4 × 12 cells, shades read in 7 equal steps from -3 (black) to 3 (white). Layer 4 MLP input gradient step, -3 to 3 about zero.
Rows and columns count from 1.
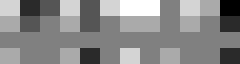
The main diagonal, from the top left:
2 -1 0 1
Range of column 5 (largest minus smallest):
2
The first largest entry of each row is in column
7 1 1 7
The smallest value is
-3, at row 1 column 12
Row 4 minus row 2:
0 1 0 0 -1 0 1 -1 1 -1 0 0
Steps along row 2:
down up up down up up same down up down down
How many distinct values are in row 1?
7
